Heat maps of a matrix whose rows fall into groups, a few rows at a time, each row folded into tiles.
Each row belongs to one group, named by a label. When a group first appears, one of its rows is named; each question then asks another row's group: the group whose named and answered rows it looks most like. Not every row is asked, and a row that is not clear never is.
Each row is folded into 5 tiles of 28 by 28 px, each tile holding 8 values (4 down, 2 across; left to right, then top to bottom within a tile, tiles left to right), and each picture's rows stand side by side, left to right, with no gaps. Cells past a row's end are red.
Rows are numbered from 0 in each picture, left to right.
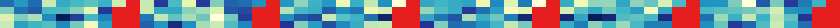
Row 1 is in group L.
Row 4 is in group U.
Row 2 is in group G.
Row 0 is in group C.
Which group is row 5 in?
L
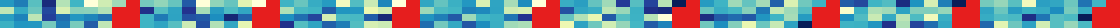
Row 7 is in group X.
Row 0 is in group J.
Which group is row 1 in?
J
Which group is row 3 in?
G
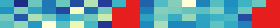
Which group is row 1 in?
L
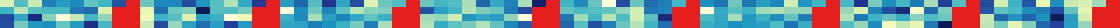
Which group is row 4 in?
L
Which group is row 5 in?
J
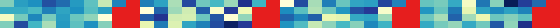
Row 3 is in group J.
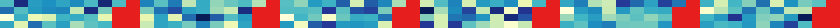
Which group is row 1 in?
C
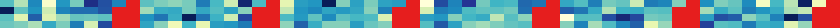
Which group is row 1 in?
X
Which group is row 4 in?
C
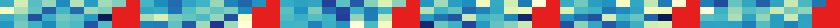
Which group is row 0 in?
U
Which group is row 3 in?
G
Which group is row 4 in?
G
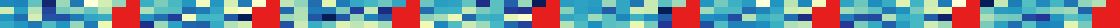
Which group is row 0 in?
J
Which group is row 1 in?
G
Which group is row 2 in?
X
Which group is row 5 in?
G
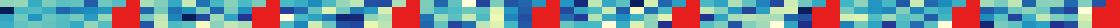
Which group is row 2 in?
C
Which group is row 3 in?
L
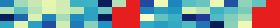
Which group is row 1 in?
C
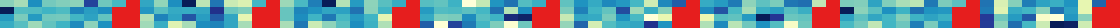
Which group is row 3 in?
X
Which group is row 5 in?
C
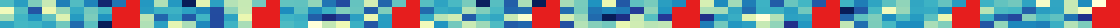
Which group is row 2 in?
X
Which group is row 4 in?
X
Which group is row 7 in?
G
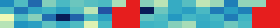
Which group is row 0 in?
C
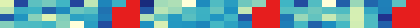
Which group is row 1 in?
L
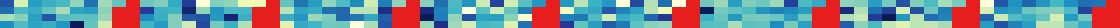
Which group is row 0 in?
C
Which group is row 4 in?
G
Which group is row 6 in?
X
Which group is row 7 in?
L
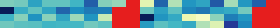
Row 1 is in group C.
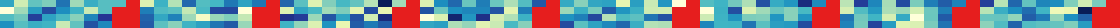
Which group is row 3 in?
X
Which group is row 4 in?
G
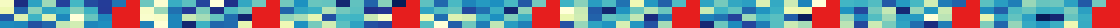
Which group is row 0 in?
L
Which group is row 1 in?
U
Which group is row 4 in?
U
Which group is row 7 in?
C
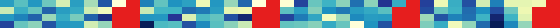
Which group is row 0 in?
G
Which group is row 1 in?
G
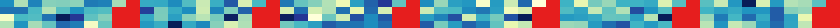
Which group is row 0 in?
C
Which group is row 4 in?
U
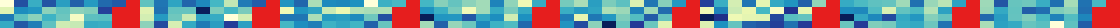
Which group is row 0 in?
L
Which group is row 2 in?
J
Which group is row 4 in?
U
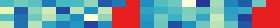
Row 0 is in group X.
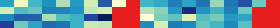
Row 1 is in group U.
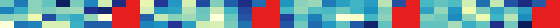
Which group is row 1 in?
L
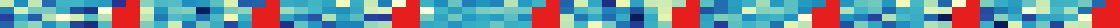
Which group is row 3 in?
J
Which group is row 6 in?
G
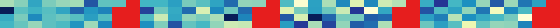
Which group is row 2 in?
U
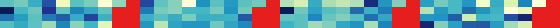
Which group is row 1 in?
L
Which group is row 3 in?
G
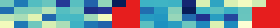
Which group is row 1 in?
J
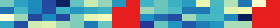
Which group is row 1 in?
G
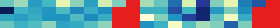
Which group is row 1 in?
X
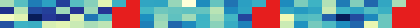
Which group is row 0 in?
X
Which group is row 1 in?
L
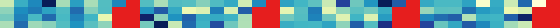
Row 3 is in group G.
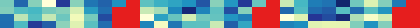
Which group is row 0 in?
L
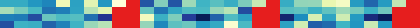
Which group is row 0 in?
G
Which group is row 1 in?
C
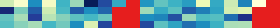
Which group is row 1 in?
G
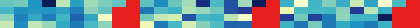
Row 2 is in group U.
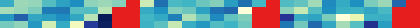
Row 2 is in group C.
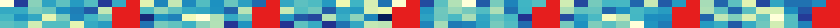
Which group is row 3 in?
L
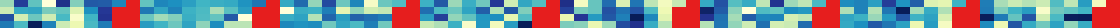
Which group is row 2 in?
J
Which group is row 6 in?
J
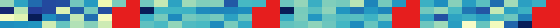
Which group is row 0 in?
X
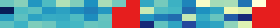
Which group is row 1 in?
G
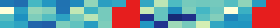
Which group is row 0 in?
J
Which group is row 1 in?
U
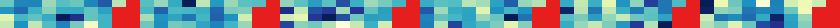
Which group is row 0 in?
C
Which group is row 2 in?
X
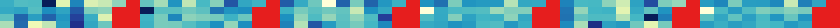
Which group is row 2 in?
L
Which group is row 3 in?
J
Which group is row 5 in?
J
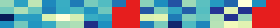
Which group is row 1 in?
X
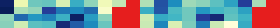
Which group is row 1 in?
C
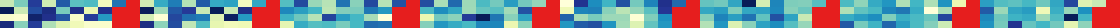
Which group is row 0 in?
X
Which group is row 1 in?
X
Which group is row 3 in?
C
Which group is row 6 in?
G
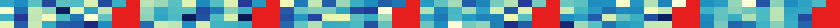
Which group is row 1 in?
X
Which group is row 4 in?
G
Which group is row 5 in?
L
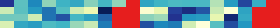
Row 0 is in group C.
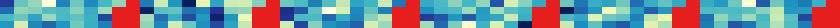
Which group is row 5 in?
L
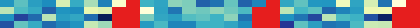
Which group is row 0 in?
G
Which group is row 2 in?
G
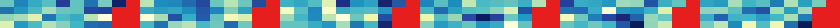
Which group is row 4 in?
C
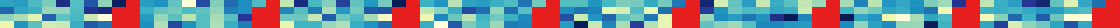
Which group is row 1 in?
L
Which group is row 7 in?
X
